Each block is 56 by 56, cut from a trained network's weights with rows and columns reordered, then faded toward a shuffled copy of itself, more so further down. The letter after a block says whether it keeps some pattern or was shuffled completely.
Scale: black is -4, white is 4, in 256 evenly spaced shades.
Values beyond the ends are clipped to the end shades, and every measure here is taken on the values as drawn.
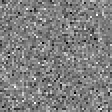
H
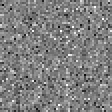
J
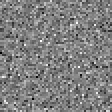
H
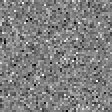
H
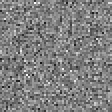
J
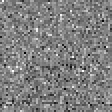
J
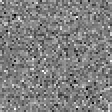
J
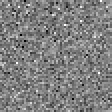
J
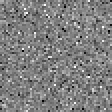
H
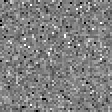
H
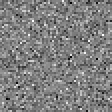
H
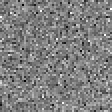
H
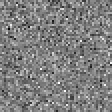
H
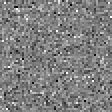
J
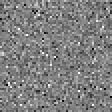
J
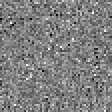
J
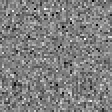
J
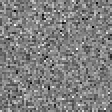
H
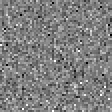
H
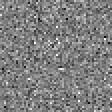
J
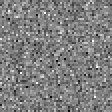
H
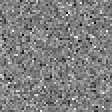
J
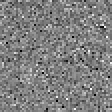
H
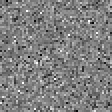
H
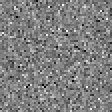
H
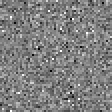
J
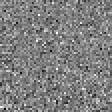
J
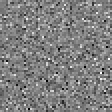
J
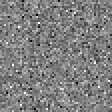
H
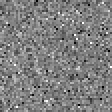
H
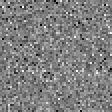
H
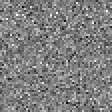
H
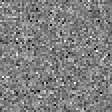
J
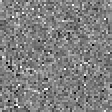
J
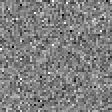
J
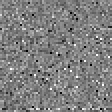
J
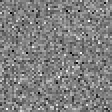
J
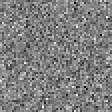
J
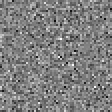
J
